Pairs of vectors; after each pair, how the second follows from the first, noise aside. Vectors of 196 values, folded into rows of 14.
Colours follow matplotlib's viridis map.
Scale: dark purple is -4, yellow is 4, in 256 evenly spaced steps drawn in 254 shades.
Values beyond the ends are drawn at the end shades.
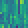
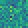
shuffled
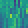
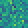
shuffled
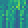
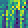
scaled up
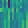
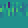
partly zeroed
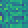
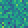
shuffled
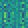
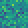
shuffled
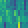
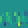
partly zeroed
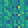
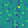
partly zeroed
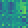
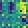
scaled up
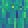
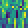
scaled up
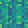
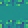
partly zeroed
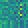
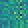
negated
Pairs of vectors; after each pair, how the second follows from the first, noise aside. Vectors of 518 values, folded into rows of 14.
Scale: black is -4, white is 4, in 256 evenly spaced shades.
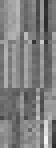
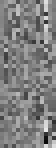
sign-scrambled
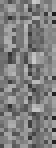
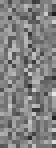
sign-scrambled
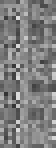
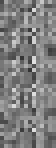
wrapped around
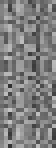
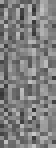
wrapped around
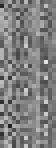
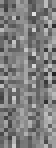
wrapped around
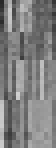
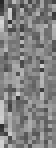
sign-scrambled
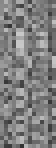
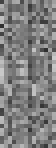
wrapped around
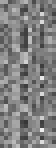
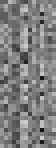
negated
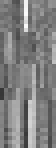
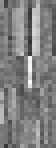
wrapped around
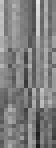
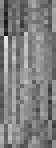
wrapped around
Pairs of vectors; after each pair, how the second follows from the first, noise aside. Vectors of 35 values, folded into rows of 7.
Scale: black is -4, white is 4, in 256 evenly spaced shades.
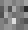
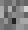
negated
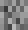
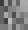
wrapped around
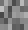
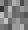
negated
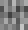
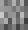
wrapped around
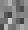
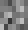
negated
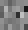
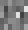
negated
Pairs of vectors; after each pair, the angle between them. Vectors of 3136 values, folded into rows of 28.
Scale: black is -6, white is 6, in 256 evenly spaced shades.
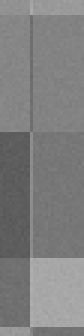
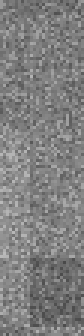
partly opposed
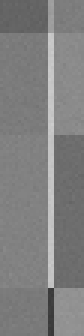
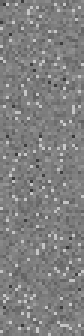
orthogonal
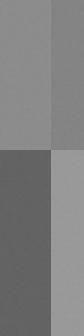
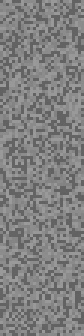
orthogonal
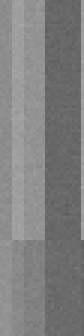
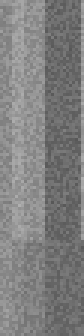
nearly parallel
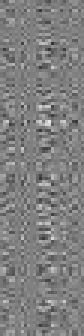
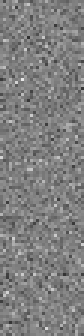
orthogonal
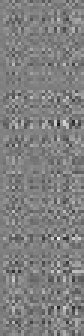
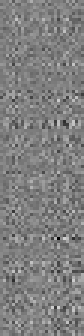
nearly opposite
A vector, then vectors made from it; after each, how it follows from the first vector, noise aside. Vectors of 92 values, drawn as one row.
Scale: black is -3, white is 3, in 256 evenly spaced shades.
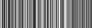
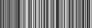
reversed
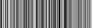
negated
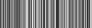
reversed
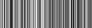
wrapped around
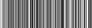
wrapped around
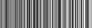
wrapped around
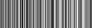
wrapped around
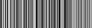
negated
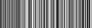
reversed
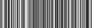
wrapped around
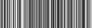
wrapped around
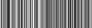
wrapped around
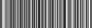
wrapped around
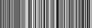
reversed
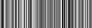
wrapped around
